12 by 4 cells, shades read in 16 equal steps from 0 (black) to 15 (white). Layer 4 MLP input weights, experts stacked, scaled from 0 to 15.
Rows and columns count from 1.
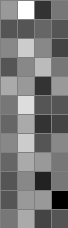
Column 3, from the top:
3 6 8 11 3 5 3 5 9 2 9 4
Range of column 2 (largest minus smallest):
10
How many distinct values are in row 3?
3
